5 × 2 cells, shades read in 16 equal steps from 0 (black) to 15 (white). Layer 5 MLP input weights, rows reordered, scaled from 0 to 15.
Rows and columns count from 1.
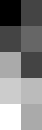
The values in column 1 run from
0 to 15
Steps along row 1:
up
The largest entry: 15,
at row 5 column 1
